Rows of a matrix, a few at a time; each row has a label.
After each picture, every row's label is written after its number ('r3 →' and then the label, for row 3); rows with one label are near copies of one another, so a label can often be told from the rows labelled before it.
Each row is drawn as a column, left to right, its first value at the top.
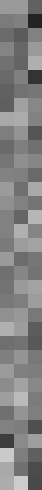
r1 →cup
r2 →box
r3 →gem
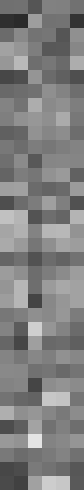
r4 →gem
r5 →gem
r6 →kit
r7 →box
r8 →box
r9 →gem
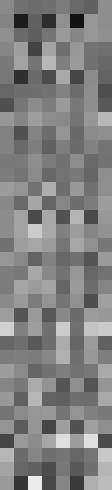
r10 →cup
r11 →gem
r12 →box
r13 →gem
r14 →kit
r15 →gem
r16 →kit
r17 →cup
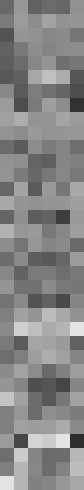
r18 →box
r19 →cup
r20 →kit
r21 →kit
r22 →kit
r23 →cup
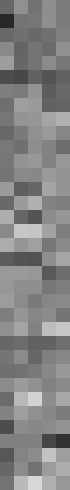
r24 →gem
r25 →box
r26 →box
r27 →cup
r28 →cup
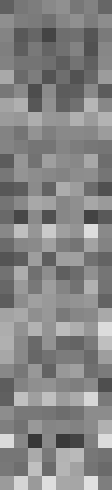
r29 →kit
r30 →box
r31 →cup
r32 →box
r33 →cup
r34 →cup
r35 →box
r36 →kit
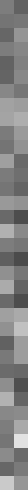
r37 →box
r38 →kit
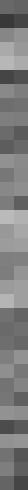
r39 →gem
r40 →gem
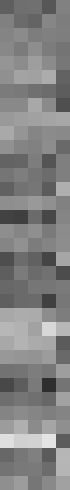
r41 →kit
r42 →kit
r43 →kit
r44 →kit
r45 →cup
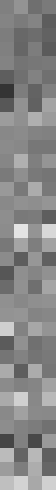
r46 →cup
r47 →box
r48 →cup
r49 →box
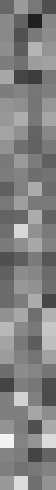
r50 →kit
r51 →box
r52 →gem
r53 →kit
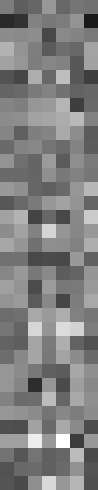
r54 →gem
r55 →gem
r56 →kit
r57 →box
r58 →kit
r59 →cup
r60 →gem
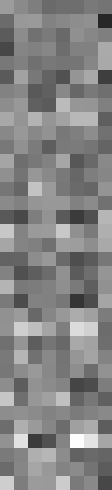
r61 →box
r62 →kit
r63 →cup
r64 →cup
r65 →box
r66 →kit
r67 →kit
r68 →gem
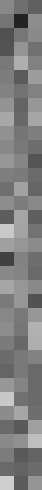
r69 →box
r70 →gem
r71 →kit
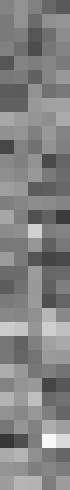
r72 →cup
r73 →cup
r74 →box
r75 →kit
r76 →kit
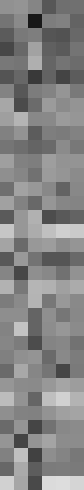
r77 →box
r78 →cup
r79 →gem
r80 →box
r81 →box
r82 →box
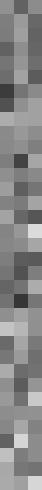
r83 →cup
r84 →kit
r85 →box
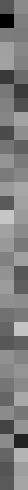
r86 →gem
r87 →cup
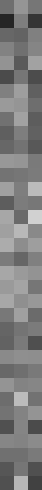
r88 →gem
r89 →box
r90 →gem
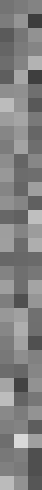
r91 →box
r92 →kit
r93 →gem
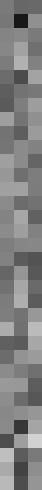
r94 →cup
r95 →gem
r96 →kit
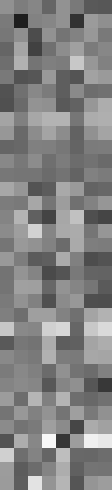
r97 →cup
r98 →gem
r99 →box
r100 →kit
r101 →cup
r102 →gem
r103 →kit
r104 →kit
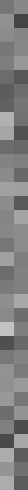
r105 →cup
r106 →gem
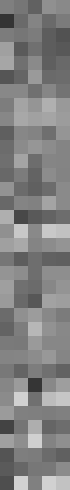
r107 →gem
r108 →box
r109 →kit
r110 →box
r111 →box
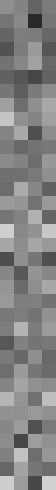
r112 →box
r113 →cup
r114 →gem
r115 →box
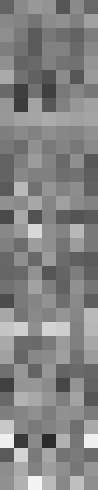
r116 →kit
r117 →cup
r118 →box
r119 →cup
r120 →kit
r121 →box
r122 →kit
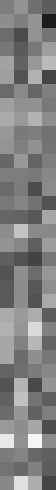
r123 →kit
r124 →box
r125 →kit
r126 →gem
